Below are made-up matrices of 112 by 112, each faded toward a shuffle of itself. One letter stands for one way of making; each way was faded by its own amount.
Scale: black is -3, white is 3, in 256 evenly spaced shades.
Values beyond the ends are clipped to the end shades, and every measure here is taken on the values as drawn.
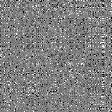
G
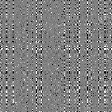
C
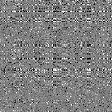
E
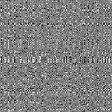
E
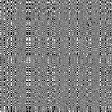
C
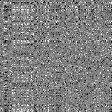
G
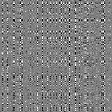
C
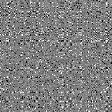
G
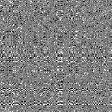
E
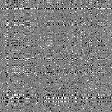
E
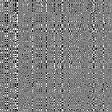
C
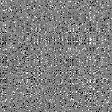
G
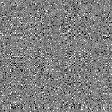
G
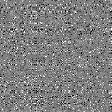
G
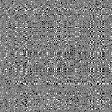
E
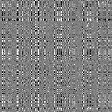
C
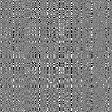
C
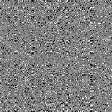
G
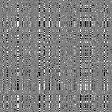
C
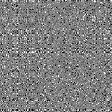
G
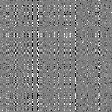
C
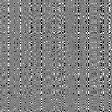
C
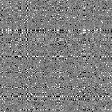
E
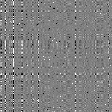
C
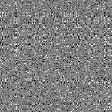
G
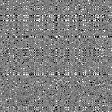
E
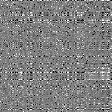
E
